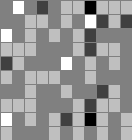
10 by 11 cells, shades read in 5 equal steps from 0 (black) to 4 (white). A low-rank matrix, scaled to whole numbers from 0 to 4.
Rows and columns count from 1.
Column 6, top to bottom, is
3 3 2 2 4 2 3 2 1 2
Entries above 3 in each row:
1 1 1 0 1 0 0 0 1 0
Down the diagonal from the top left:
2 2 3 2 2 2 2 1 3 2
